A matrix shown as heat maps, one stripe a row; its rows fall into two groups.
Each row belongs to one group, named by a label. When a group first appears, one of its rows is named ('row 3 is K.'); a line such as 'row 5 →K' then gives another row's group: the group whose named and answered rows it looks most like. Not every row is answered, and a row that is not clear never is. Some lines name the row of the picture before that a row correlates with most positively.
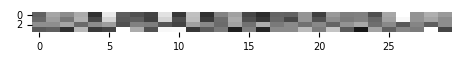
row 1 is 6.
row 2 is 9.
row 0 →6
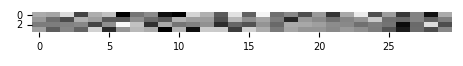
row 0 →9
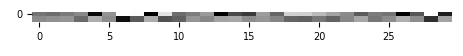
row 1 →9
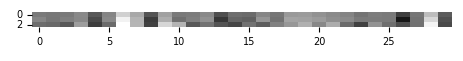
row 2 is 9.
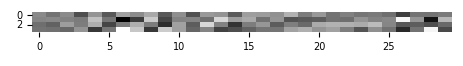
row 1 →9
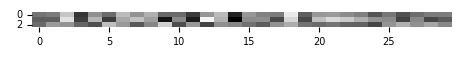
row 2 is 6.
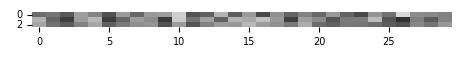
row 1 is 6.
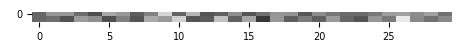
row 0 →6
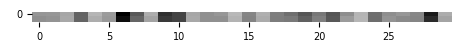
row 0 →9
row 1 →9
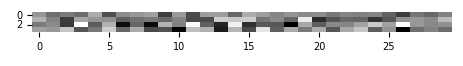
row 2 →6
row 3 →9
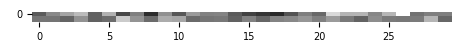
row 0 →6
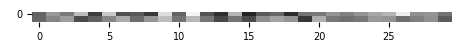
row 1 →6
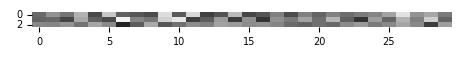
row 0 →6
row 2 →9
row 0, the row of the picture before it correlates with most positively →0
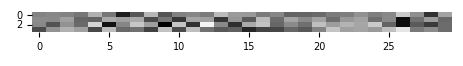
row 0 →9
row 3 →6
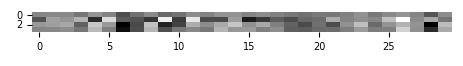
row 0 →9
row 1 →6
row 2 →9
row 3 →9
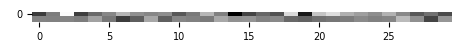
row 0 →6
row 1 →9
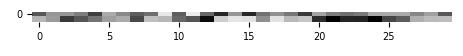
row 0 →6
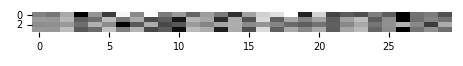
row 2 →9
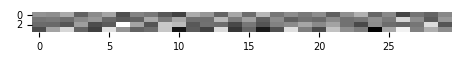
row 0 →9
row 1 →9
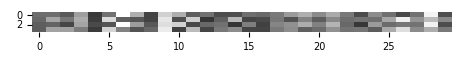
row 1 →6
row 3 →6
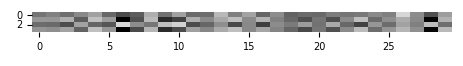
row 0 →9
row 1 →9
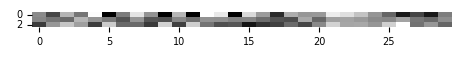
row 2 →6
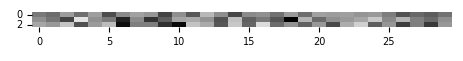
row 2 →9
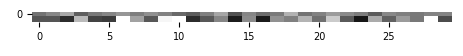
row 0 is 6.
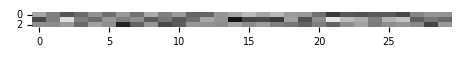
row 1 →6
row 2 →9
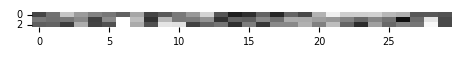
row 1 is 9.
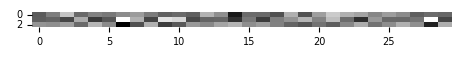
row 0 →6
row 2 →9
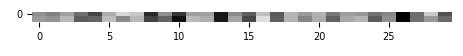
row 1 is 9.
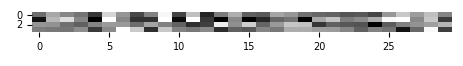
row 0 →6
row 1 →6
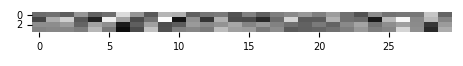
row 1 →6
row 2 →9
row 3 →9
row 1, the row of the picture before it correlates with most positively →0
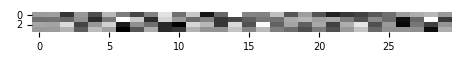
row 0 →6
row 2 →9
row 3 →9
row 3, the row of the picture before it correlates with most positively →2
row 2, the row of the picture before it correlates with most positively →2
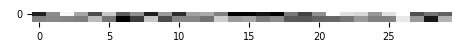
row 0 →6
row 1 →9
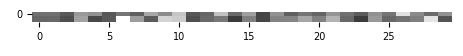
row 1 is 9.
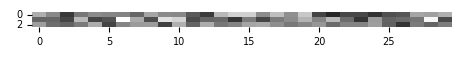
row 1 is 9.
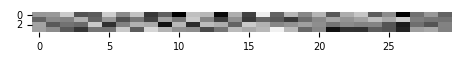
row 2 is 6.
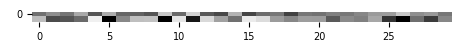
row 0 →6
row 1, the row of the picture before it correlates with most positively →2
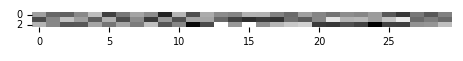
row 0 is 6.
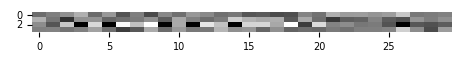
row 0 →6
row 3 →9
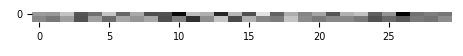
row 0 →9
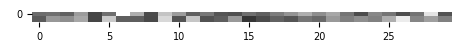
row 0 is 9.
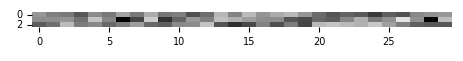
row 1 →9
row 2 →6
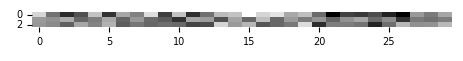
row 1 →9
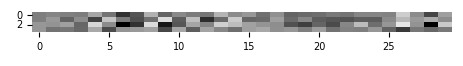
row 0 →9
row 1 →6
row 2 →9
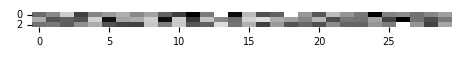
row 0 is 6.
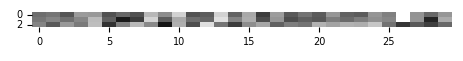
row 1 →9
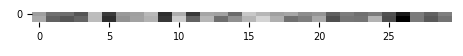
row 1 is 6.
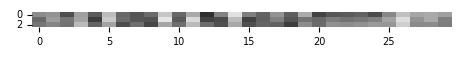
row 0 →6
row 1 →6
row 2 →6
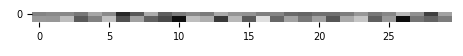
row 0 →9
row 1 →9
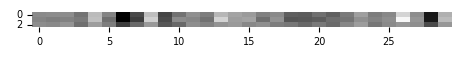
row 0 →9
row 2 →9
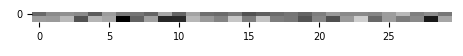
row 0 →6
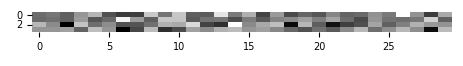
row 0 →9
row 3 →9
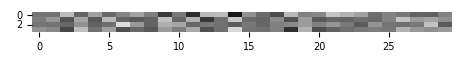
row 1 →6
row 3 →6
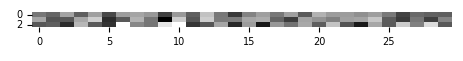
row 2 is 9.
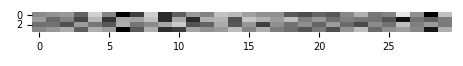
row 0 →9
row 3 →9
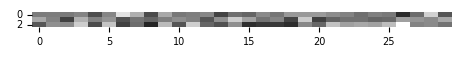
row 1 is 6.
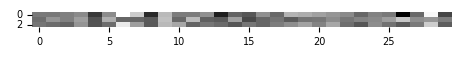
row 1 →6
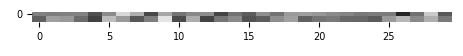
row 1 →6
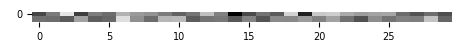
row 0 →6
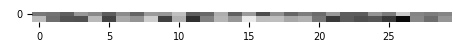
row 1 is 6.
